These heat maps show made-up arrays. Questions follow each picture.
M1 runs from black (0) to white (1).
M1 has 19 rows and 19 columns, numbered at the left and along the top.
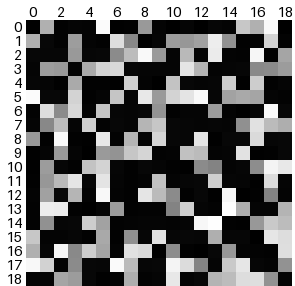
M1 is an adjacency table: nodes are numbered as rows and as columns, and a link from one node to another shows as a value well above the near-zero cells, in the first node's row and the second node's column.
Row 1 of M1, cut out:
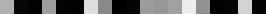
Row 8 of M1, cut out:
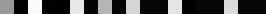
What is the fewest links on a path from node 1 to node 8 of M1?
2
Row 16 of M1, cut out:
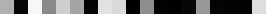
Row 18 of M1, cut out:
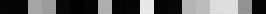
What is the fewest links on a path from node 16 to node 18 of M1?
1
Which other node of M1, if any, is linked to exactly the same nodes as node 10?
node 14
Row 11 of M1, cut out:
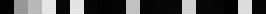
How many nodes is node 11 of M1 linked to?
7
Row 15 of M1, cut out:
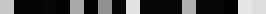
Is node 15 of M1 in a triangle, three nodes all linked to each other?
yes
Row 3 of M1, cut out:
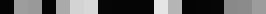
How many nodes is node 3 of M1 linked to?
10
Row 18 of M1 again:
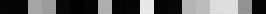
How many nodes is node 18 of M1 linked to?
9
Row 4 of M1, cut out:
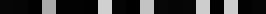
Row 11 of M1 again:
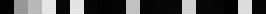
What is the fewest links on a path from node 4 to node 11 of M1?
2
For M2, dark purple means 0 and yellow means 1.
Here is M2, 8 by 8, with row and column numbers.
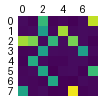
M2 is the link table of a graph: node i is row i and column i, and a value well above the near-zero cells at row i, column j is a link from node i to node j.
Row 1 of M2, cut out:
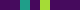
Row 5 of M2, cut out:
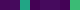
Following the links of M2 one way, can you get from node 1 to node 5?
yes
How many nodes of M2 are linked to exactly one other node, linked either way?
2
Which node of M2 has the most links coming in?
node 2
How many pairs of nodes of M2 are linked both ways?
8
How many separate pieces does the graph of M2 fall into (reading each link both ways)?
1
